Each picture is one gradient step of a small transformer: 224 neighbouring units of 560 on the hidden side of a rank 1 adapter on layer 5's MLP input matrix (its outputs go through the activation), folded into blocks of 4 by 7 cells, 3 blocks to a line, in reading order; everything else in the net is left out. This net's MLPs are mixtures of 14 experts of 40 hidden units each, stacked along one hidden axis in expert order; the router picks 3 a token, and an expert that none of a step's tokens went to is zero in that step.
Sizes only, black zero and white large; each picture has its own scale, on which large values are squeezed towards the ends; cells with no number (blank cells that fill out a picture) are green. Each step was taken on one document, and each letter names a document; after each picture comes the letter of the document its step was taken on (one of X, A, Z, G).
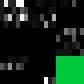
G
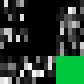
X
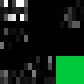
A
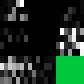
A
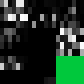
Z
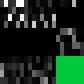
G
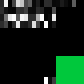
G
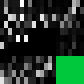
X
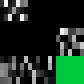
A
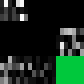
A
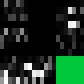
X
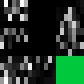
A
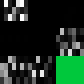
Z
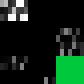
Z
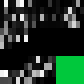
X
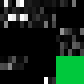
G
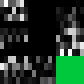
Z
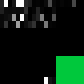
G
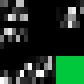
X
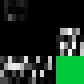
A
